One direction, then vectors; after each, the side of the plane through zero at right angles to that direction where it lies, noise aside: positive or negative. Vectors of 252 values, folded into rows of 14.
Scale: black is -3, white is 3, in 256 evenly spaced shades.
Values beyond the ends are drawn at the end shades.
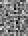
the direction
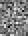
negative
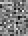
positive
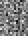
positive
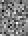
negative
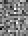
negative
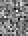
positive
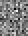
positive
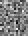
positive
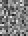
negative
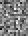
negative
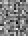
positive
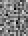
positive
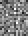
negative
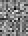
positive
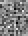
positive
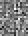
negative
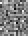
positive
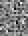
positive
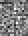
negative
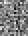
positive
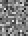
negative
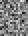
negative
